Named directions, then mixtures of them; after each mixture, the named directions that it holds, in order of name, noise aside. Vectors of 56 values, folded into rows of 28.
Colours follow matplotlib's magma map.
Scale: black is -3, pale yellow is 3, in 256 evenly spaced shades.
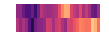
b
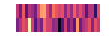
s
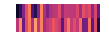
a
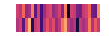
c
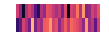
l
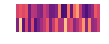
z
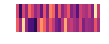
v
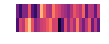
a, l, s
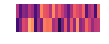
l, s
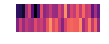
a, b, l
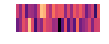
s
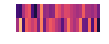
a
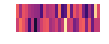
v, z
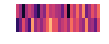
l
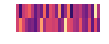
a, v, z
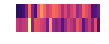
a, s, z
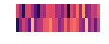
l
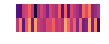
a, c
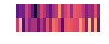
a, b, z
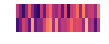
l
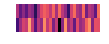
c, l, s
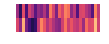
b, v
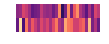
a, z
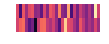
v, z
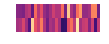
c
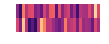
v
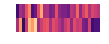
a, b, v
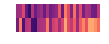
b, c, z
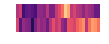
b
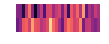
a, l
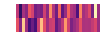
v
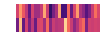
z
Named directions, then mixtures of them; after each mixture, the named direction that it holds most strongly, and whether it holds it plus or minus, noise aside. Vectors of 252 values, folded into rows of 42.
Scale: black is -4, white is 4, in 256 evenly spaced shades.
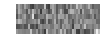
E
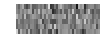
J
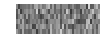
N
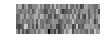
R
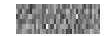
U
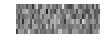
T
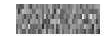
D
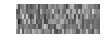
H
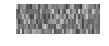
H, plus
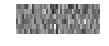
J, plus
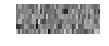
R, plus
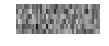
U, minus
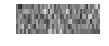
N, plus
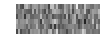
J, minus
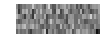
E, minus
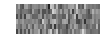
J, minus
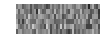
N, minus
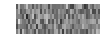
H, minus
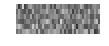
R, minus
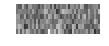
R, minus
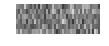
H, plus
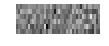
D, plus
